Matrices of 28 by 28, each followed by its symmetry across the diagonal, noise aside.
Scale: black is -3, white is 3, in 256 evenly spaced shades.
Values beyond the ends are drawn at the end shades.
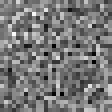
symmetric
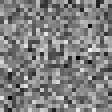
neither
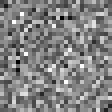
symmetric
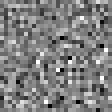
antisymmetric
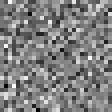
neither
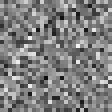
antisymmetric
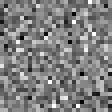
neither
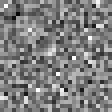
symmetric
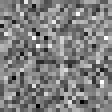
antisymmetric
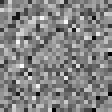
symmetric
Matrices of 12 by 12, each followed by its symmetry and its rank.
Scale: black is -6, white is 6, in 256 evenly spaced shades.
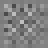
symmetric, rank two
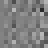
neither, rank two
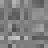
neither, rank two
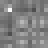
symmetric, rank two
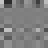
neither, rank one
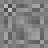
symmetric, rank two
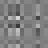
neither, rank one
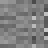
neither, rank two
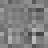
antisymmetric, rank two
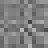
antisymmetric, rank two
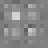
symmetric, rank two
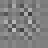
antisymmetric, rank two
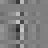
neither, rank one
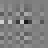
neither, rank one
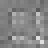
symmetric, rank two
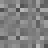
neither, rank two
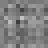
antisymmetric, rank two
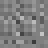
antisymmetric, rank two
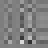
neither, rank one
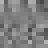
neither, rank two
